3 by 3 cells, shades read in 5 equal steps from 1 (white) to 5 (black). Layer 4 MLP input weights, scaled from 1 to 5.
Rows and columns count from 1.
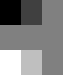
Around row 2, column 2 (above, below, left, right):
4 2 3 3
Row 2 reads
3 3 3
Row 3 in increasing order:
1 2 3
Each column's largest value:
5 4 3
